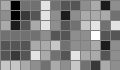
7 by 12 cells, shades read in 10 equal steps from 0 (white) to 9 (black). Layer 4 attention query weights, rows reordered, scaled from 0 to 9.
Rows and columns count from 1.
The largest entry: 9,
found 2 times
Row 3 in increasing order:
1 1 1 2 3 3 4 5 5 6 6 8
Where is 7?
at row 2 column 3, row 6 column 2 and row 7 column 10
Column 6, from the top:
5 4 4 6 2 5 3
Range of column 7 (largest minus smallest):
4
